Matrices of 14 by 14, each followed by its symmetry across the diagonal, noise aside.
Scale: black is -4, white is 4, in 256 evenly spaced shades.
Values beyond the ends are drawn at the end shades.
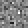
neither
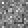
symmetric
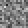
antisymmetric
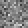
neither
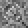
symmetric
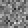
neither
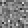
antisymmetric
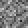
symmetric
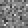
neither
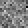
neither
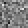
antisymmetric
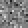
antisymmetric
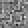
antisymmetric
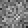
symmetric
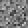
symmetric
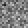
symmetric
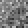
symmetric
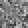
antisymmetric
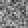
antisymmetric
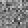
neither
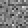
neither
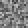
antisymmetric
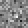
symmetric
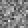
neither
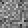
symmetric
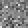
neither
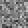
antisymmetric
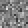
neither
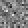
antisymmetric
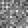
symmetric
